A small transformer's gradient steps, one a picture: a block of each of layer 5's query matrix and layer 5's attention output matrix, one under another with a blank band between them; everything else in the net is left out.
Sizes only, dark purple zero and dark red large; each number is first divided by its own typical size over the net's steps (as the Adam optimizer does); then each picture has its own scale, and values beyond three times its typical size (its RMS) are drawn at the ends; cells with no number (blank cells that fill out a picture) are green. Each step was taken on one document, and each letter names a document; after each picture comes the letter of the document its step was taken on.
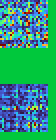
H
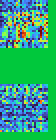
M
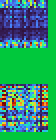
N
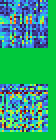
M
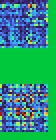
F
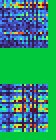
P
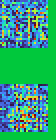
H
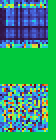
N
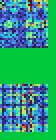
F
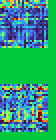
M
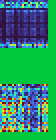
N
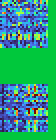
H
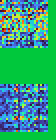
H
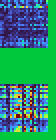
P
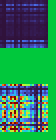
N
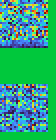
M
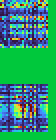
P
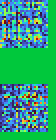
H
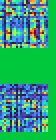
N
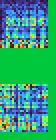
N
